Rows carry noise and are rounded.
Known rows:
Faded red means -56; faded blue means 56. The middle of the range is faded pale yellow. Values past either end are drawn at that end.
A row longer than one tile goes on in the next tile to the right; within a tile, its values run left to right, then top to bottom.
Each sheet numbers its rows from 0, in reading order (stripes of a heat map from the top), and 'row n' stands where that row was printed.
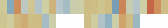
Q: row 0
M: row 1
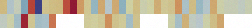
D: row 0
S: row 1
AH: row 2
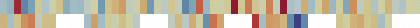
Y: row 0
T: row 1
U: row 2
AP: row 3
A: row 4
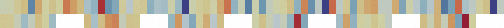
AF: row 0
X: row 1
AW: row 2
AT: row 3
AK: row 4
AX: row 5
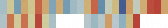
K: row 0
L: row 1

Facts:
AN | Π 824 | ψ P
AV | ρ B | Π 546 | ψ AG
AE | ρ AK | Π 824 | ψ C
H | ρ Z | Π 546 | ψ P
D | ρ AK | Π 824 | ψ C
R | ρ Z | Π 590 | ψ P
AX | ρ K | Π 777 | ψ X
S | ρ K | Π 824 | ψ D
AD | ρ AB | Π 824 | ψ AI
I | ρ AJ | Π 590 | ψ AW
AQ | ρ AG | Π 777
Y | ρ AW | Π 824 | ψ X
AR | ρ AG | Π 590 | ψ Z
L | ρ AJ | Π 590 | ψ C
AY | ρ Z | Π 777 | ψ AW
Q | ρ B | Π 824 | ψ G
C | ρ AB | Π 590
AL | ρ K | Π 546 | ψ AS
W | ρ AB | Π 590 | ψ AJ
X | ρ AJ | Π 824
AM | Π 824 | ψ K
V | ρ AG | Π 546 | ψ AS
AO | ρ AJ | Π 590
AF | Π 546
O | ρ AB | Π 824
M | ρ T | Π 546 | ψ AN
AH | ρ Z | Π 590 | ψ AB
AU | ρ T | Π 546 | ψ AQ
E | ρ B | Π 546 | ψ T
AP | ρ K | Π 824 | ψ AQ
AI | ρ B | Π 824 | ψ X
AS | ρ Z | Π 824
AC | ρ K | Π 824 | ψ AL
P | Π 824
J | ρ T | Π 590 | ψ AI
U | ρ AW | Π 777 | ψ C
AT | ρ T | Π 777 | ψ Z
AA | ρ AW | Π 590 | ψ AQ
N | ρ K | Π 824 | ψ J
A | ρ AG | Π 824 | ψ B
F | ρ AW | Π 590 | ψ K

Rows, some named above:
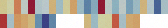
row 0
AP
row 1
AI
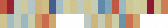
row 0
R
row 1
U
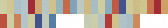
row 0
AQ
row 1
AE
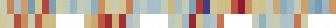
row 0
F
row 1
AM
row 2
D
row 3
AR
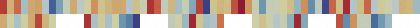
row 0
AN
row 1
AU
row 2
D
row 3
AT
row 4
AA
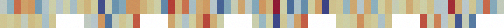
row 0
N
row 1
I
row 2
AN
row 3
J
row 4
S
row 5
AQ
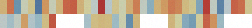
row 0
C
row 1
AS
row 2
H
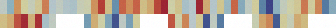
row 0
AM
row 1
AL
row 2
AQ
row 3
AY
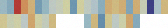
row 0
AD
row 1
Z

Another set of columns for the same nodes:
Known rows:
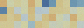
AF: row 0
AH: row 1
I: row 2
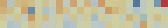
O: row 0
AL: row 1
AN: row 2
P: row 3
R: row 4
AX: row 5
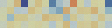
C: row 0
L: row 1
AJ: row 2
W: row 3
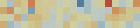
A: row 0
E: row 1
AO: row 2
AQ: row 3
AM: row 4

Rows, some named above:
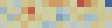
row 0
AW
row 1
AP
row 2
AT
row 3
AR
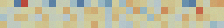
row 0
AY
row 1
J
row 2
J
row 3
F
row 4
AS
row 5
AW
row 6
I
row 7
AP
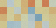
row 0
AC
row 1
Z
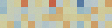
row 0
AQ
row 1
U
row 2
AA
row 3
K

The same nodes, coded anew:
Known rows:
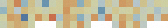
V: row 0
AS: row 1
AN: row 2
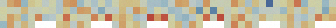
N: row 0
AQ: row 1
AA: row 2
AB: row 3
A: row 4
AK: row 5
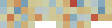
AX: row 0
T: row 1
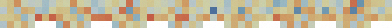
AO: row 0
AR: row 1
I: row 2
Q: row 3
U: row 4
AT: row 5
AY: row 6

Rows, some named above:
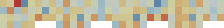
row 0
AW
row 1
AM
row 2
F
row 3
AC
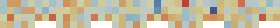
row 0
AQ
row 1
AP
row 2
K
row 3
Z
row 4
J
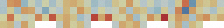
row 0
AQ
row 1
AA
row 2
C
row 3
AY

